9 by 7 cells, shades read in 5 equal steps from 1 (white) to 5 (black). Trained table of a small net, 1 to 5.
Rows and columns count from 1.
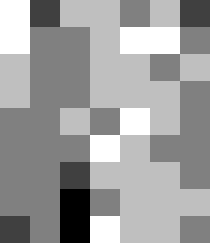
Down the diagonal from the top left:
1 3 3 2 1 3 3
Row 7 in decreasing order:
4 3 3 3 2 2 2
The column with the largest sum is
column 3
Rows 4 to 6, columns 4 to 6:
2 2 2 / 3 1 2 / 1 2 3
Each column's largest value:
4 4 5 3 3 3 4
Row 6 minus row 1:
2 -1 1 -1 -1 1 -1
